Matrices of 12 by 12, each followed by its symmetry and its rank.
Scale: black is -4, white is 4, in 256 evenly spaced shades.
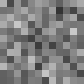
neither, full rank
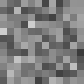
neither, full rank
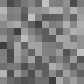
antisymmetric, full rank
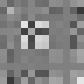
symmetric, rank two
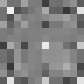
symmetric, rank two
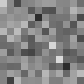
neither, full rank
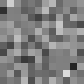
antisymmetric, full rank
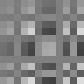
symmetric, rank one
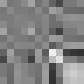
symmetric, rank two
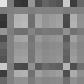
symmetric, rank one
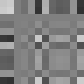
symmetric, rank one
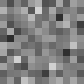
antisymmetric, full rank
